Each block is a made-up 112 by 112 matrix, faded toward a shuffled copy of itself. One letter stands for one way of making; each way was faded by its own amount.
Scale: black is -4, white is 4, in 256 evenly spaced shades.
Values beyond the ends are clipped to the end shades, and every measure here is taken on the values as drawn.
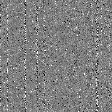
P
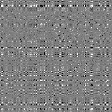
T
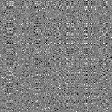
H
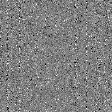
P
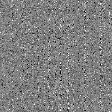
P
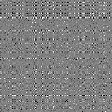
T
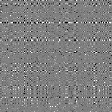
T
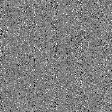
P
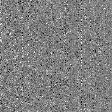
P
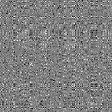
H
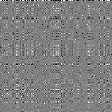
T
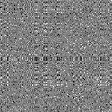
H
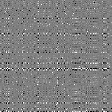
T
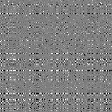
T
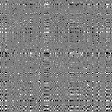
T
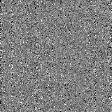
P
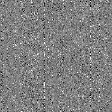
P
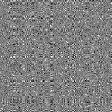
H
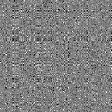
H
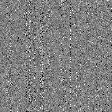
P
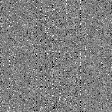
P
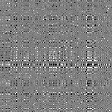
T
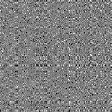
H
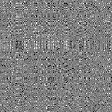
H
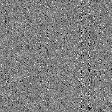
P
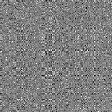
H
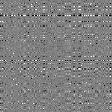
T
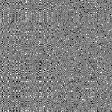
H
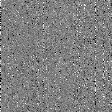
P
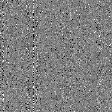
P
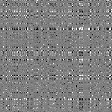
T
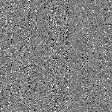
P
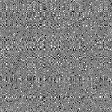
H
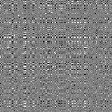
T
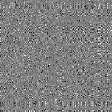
H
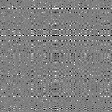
T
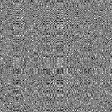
H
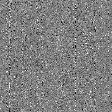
P
